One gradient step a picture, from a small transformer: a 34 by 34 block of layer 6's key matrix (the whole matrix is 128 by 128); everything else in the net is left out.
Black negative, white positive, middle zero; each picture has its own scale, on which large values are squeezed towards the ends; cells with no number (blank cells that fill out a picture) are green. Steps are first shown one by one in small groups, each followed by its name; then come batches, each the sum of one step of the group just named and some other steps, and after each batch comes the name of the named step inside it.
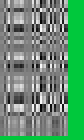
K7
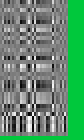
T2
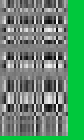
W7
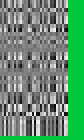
K7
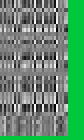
W7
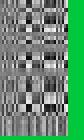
W7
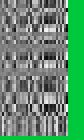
W7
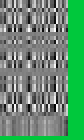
W7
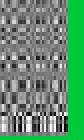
T2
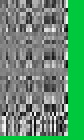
T2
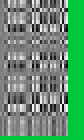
K7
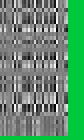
W7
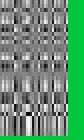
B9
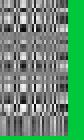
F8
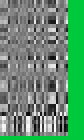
B9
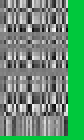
B9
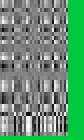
B9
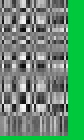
F8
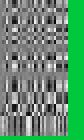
B9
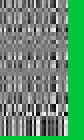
F8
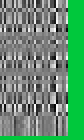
B9
